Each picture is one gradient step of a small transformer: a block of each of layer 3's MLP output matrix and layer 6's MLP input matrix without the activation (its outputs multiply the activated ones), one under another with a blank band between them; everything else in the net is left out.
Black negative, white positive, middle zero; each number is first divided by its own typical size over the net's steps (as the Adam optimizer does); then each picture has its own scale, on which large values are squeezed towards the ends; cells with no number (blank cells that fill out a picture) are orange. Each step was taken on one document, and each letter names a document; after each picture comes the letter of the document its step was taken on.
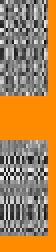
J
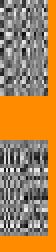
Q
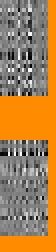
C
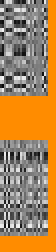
Q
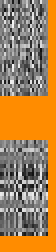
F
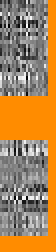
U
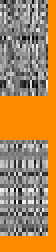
F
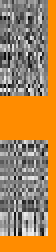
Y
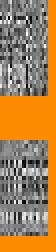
U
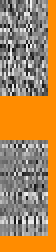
Y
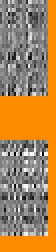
C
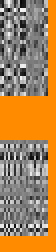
Q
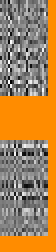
Y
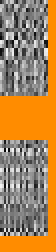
J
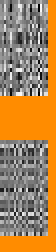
F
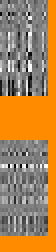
C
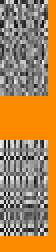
J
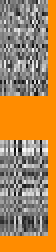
F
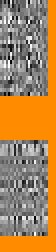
Y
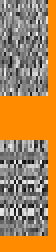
F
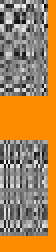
Q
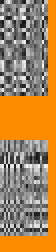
Q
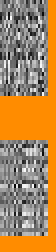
Y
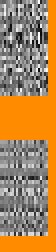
F
